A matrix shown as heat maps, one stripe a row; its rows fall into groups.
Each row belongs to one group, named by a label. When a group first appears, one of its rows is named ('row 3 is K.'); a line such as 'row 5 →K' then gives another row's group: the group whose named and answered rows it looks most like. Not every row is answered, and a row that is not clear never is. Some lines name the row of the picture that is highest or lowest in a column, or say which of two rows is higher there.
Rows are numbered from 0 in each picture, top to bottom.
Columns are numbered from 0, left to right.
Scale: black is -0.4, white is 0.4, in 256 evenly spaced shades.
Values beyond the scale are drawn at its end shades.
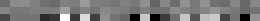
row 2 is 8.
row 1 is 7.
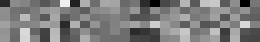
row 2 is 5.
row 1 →7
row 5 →5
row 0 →8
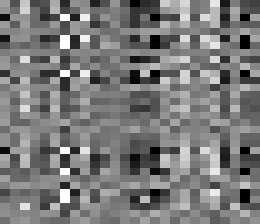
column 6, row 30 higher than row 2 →No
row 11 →5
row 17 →7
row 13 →5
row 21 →8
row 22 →5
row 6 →8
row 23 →5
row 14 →5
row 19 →5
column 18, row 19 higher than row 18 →Yes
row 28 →8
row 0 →5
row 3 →5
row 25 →7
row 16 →5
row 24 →8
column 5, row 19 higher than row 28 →Yes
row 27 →8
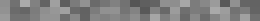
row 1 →7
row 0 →5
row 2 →7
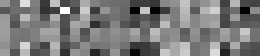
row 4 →7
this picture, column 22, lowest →7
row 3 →5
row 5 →7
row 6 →5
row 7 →5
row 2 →5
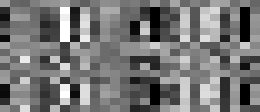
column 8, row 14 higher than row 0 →Yes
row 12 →8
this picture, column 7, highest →6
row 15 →5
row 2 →8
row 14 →8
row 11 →5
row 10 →7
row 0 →7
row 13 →8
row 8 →5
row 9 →8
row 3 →8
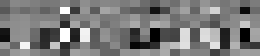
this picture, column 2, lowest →1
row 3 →7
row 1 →8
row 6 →5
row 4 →8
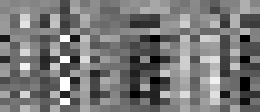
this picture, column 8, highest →8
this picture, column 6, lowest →13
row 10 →5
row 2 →5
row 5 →8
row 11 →8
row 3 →5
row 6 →5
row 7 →5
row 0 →7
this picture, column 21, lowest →1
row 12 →8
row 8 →8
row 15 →5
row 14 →8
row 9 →5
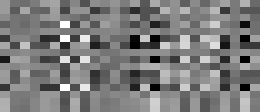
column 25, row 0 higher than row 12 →No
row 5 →8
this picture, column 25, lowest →6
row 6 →5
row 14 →7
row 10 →5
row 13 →7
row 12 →8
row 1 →5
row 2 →7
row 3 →8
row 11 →5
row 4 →7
